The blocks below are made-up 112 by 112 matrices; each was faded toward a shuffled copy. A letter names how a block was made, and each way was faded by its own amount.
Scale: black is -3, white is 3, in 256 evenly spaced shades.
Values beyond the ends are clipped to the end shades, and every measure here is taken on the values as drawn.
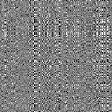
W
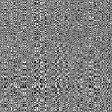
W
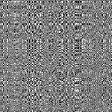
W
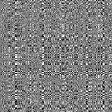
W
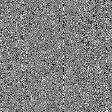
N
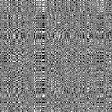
W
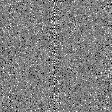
N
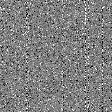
N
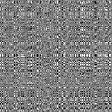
W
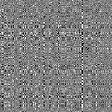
W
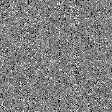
N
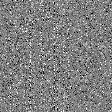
N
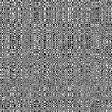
W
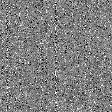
N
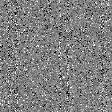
N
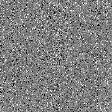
N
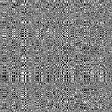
W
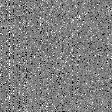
N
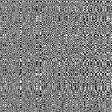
W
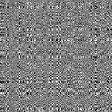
W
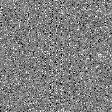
N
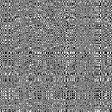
W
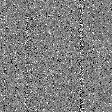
N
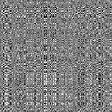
W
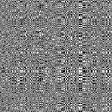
W
